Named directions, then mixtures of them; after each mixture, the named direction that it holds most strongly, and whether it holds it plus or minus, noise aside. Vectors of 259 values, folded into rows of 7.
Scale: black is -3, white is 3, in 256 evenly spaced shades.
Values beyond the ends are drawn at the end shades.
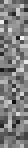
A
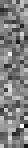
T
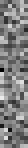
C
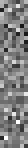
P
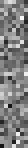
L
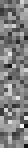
T, plus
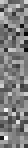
P, plus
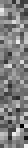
T, minus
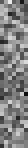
C, minus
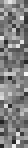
L, plus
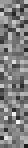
P, plus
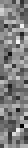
T, minus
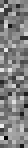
P, minus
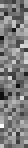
L, minus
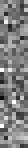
C, minus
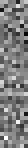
P, plus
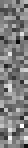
T, plus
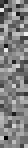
P, minus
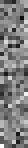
L, minus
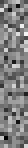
P, minus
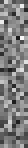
A, plus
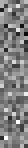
P, plus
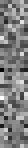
C, plus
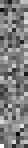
L, minus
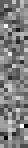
T, plus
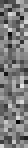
P, minus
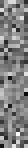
L, plus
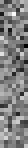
A, minus
